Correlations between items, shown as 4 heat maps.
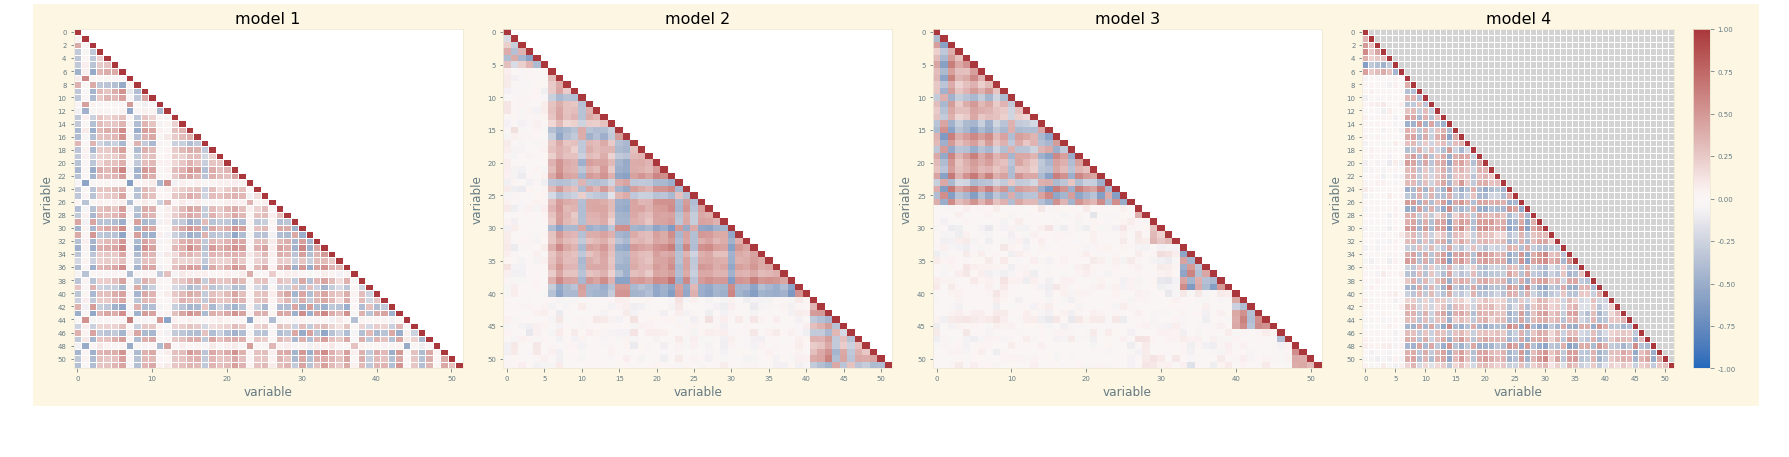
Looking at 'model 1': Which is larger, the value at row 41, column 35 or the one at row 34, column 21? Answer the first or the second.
the second
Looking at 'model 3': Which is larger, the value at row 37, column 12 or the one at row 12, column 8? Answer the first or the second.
the second
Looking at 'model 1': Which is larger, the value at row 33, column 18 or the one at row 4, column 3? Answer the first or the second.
the first
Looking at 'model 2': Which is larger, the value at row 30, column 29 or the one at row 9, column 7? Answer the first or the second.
the second
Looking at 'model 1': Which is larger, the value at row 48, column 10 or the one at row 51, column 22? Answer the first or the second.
the second
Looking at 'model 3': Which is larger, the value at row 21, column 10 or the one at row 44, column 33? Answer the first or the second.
the second
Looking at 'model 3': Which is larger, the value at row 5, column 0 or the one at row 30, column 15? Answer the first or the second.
the first
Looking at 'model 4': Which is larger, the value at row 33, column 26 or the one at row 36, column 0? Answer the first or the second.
the second
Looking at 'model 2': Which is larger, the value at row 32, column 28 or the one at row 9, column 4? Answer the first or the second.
the first
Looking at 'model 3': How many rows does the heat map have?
52
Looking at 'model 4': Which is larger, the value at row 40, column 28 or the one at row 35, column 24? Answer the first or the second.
the first
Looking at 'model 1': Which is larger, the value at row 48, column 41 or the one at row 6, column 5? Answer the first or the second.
the second
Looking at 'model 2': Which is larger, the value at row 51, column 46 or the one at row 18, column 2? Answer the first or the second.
the first
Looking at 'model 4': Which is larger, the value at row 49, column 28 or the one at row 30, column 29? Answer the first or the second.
the second
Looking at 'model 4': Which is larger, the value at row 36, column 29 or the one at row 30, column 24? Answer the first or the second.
the first
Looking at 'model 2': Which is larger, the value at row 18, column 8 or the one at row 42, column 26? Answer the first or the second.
the first
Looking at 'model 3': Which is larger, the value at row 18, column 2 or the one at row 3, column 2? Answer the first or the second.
the second
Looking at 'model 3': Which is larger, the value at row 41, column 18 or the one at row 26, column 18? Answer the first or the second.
the first
